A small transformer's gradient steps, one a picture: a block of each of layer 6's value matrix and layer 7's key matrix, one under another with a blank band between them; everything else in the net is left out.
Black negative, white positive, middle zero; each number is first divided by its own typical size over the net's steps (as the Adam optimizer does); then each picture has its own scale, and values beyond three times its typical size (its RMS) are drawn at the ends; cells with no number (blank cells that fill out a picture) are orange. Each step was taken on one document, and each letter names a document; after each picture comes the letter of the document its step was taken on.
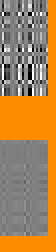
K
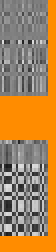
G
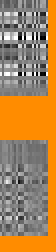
G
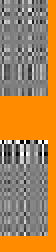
K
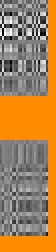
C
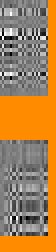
C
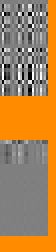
K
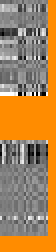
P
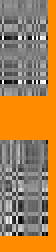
C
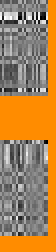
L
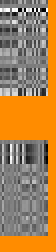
P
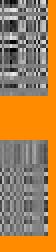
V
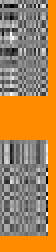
V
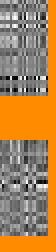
P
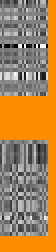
G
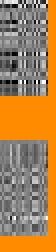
V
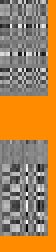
P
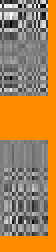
L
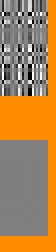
K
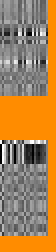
G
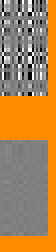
K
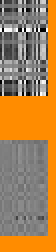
C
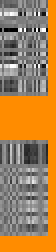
V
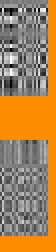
V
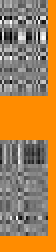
C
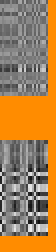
P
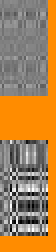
C
